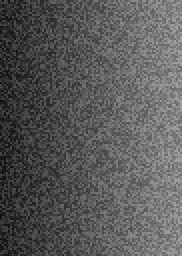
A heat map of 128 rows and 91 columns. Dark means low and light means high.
Stripes: none. Slope: up to the right. Odd rows or columns: none.
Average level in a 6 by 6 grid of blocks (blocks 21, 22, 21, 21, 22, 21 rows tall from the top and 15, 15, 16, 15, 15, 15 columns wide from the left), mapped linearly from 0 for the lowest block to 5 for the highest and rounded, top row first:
0 1 2 3 4 5 | 0 1 2 3 4 5 | 0 1 2 3 4 5 | 0 1 2 3 4 5 | 0 1 2 3 4 5 | 0 1 2 3 4 5
